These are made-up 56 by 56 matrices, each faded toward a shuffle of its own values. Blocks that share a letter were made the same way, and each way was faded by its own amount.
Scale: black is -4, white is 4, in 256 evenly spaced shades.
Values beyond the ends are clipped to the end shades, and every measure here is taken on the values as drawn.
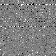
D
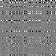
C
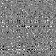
D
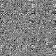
D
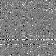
D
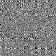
D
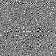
D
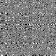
D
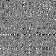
D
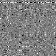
D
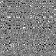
D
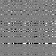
C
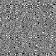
D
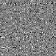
D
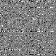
D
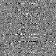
D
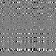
C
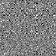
D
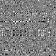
D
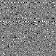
D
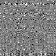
D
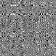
D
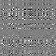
C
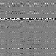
C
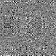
D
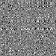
D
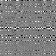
C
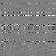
C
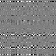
C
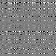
C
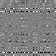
C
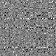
D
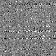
D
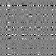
C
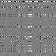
C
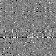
D
